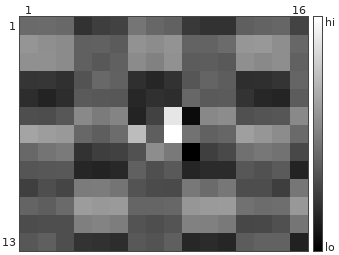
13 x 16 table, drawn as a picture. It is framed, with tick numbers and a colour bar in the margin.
Seam: none. Stripes: horizontal, repeating 3 times. Roughest part: centre. Odd patch: rougher, in the centre. Slope: none.
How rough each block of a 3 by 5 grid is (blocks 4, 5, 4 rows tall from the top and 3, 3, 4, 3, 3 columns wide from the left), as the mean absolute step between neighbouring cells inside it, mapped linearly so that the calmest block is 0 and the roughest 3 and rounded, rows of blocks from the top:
1 0 1 1 1 / 1 0 3 1 1 / 0 1 0 1 1
